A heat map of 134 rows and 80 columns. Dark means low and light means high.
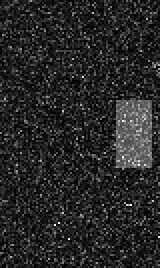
The values are skewed, with a long tail toward high values. No regular stripes run through it. No single row or column stands out from its neighbours. The halves do not mirror each other. The ninth with the highest average is the middle right. An odd patch, higher than its surroundings, sits in the middle right.
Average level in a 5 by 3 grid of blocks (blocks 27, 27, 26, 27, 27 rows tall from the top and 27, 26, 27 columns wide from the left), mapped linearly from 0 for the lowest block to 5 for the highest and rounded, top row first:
000
001
005
001
000
